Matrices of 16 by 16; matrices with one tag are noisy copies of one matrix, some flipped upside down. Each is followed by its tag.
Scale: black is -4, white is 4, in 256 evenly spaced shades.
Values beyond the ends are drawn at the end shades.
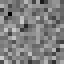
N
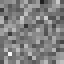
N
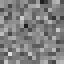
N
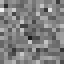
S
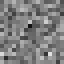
S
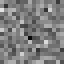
S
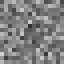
S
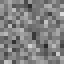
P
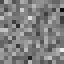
P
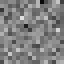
N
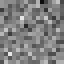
N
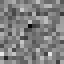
S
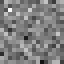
N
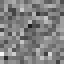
S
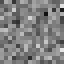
P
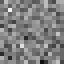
N
